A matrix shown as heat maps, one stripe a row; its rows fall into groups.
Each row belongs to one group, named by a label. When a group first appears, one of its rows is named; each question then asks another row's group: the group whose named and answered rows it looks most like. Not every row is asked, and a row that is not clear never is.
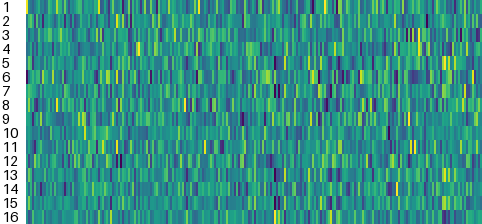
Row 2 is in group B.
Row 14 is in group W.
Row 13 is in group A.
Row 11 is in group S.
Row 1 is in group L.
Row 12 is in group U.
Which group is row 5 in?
A
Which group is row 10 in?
W
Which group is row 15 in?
A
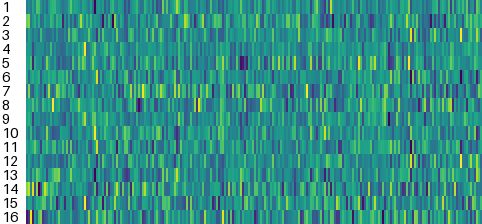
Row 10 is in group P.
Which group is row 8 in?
L
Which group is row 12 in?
S
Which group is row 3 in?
S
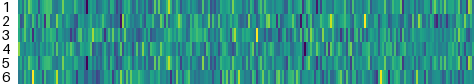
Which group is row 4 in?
L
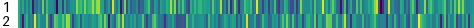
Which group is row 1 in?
W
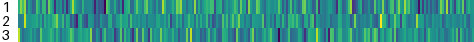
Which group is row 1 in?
B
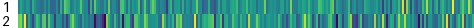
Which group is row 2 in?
B
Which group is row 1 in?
S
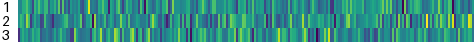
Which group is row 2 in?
S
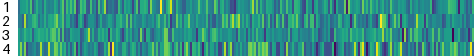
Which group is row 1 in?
L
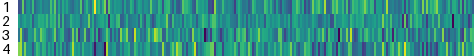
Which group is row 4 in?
B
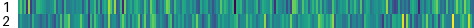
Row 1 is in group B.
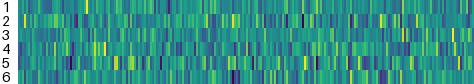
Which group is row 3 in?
S
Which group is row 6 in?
W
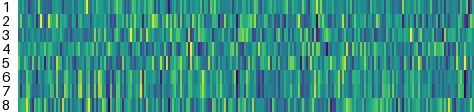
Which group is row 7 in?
U
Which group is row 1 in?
P
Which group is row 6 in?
U
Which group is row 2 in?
U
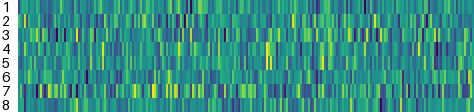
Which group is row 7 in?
U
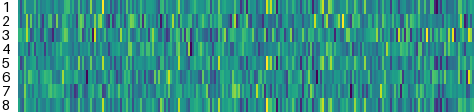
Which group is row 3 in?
S
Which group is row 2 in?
U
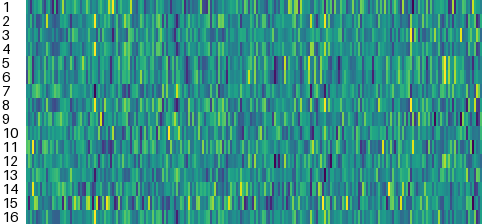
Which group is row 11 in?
B
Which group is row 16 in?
P
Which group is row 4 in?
P
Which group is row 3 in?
S
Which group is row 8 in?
P
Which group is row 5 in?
A
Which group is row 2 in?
P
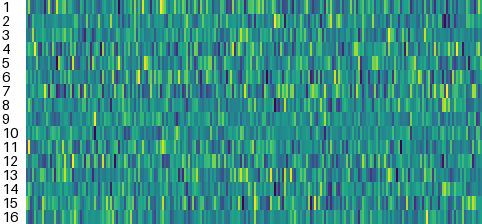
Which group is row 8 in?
A
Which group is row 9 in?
P
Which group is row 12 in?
U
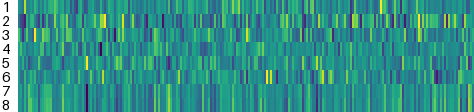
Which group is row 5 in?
P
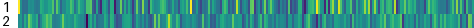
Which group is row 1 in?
L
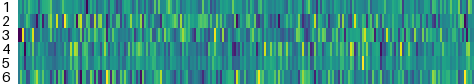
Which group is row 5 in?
W
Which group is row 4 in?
W
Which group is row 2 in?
U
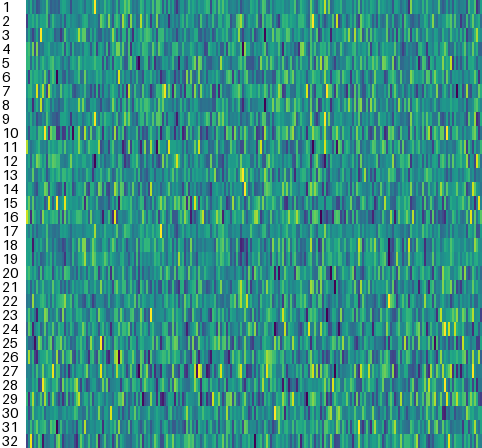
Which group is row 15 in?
U
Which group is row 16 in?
B
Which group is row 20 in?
A
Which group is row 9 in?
P
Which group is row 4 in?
B
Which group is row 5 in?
L
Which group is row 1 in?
P
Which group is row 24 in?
A
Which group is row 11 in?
L
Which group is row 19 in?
W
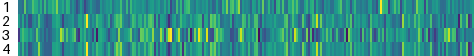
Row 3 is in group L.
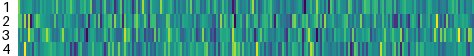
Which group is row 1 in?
L
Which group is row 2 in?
B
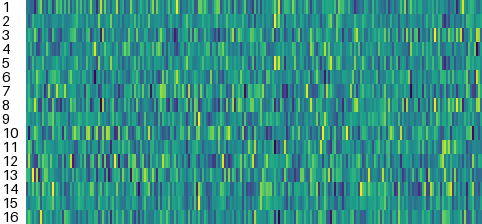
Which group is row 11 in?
A
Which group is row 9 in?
L
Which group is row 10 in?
U
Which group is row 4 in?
P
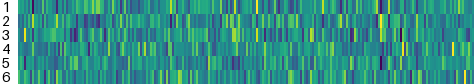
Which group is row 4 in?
S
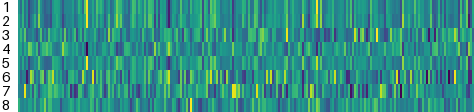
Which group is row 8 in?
L
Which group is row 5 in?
P
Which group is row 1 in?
P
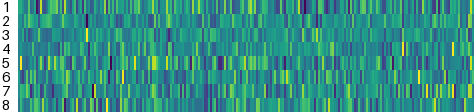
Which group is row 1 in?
U
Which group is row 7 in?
S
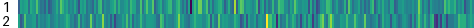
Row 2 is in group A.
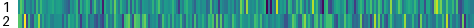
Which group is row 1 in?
A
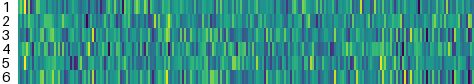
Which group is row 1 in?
B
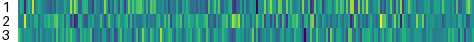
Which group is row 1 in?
W
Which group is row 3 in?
L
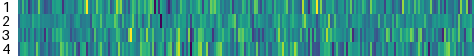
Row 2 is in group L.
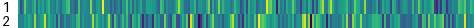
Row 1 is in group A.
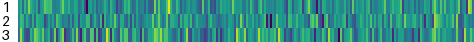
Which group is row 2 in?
A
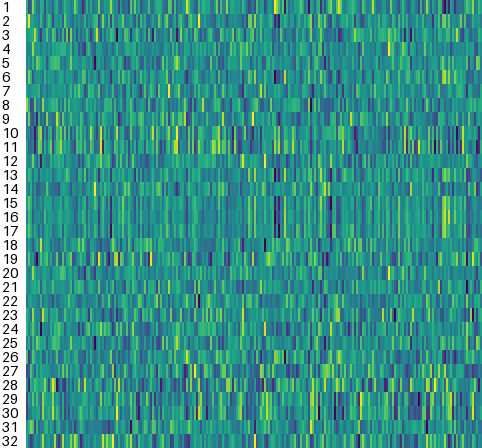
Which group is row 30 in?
L
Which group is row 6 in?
A
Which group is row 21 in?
L
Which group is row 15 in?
A
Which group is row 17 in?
A
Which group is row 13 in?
A
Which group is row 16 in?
A
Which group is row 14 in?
P
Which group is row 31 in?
B
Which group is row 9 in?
U
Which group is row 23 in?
B
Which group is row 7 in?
L
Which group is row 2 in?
A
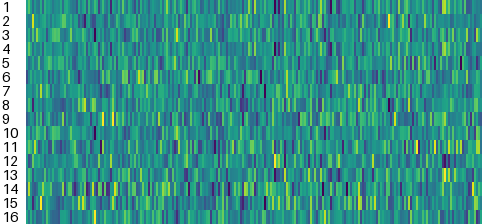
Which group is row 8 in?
W
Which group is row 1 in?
A
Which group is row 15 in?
W
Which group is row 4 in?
A
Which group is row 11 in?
S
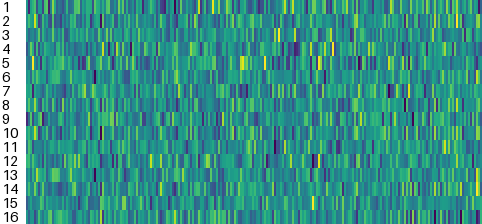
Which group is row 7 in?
W
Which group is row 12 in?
L
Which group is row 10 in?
S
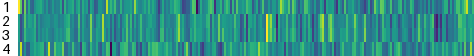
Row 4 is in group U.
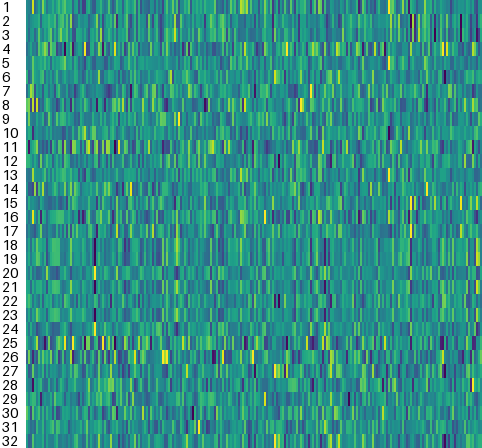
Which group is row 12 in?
A
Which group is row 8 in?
B
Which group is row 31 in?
L
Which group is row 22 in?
A
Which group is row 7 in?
B
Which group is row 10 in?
W
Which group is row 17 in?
S
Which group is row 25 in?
U
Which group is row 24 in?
P
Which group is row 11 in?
U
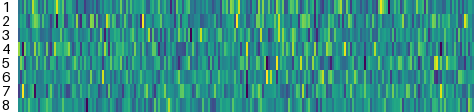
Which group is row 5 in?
A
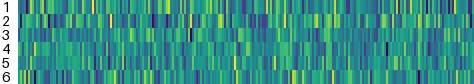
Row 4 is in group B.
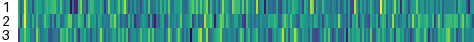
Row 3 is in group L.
